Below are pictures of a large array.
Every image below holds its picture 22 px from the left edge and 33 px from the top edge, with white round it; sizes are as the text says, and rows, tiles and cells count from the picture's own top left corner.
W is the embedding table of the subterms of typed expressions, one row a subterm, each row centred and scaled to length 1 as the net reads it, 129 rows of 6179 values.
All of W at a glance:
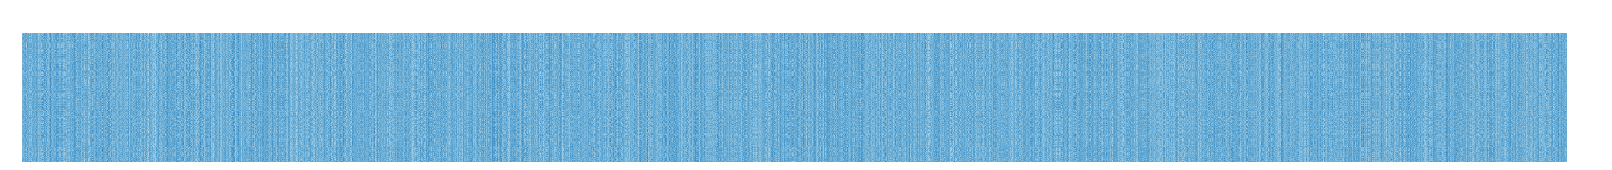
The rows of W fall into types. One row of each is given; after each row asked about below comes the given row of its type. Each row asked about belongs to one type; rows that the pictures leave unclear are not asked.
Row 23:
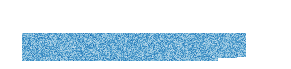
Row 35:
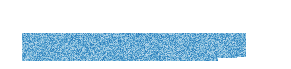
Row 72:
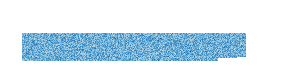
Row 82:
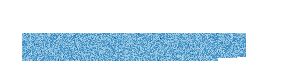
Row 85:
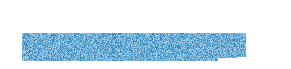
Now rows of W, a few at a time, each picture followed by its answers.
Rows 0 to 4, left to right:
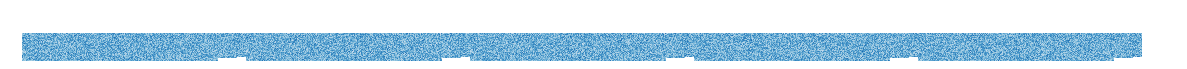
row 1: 35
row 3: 72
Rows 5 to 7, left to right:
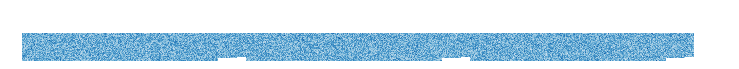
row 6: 23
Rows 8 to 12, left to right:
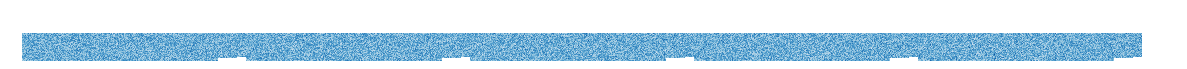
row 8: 72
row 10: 35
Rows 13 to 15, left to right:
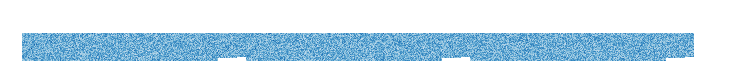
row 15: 72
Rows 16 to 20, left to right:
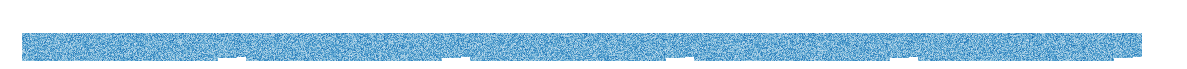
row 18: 35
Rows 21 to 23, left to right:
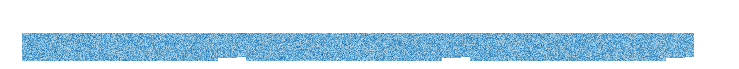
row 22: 72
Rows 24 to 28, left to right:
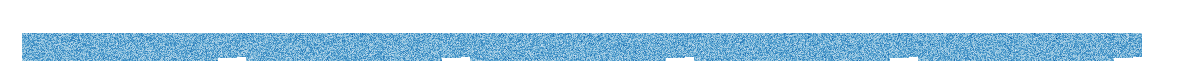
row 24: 72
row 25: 35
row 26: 72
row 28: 82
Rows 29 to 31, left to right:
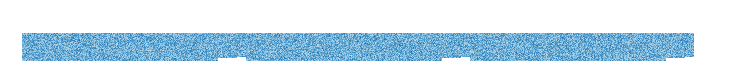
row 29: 72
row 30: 72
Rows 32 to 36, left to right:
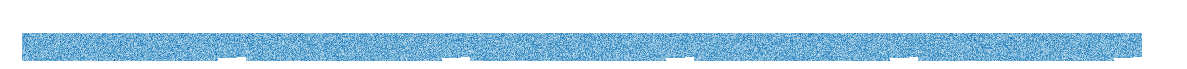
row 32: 85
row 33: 85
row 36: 23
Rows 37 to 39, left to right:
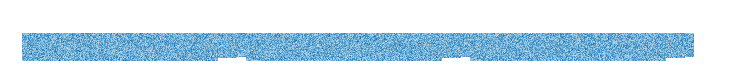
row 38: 72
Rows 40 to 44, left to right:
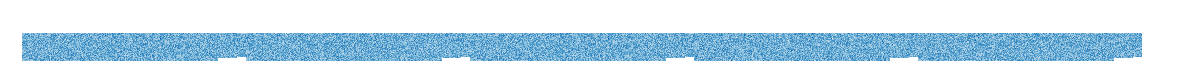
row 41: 85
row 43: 35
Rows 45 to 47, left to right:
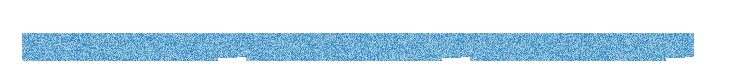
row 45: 72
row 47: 35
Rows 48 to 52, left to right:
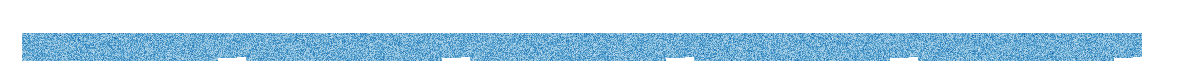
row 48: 23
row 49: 35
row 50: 35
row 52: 35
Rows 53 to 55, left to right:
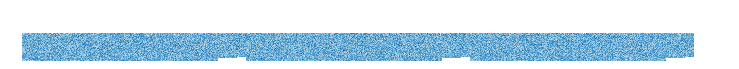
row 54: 35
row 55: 82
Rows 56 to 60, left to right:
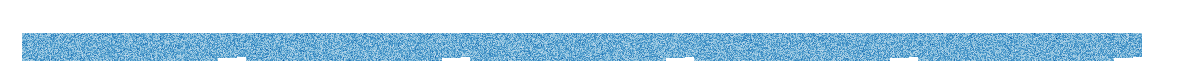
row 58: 23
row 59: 72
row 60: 82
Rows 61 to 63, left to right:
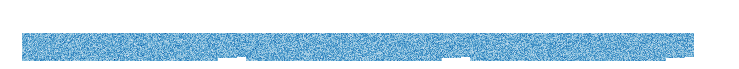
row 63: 85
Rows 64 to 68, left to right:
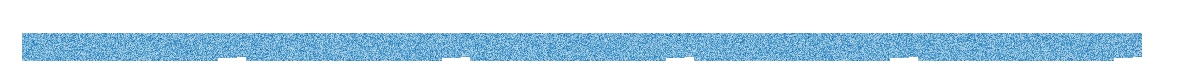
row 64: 72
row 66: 85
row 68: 72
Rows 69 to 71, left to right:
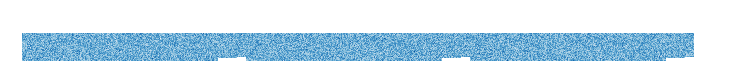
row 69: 35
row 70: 72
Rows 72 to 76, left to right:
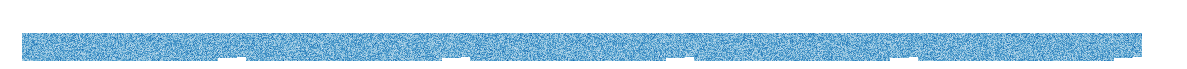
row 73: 23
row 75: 35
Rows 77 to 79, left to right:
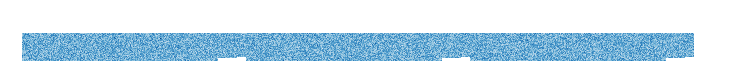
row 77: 85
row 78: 23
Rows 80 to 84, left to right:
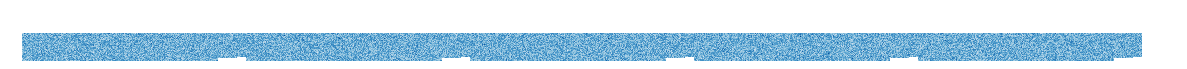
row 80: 82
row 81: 23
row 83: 35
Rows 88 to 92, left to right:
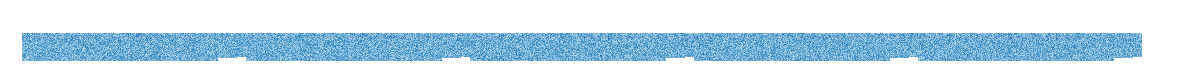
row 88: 35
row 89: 82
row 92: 85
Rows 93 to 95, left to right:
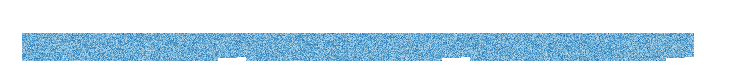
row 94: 82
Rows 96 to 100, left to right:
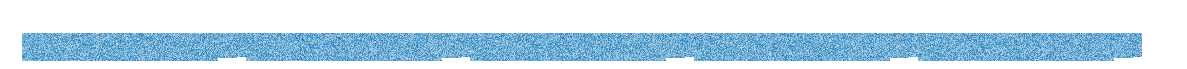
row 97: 23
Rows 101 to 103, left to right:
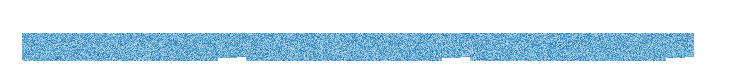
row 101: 72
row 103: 85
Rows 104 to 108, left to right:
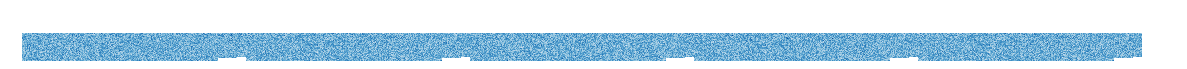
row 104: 85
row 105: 82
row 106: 23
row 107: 23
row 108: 82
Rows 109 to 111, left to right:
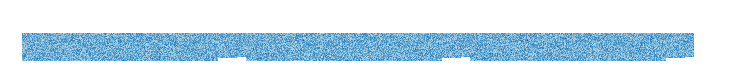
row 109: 35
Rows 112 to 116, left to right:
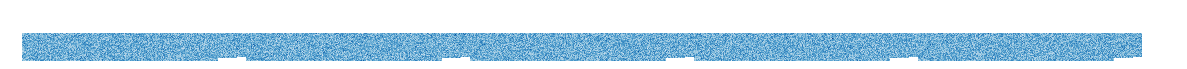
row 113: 23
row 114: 72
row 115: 85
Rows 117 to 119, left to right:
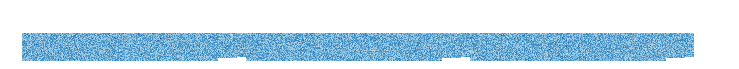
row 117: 82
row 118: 72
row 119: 85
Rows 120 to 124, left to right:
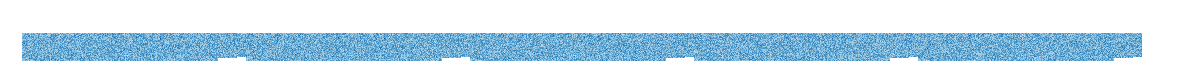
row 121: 85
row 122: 72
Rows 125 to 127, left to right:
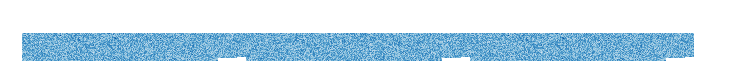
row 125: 23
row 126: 35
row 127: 23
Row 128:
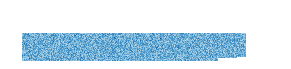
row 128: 85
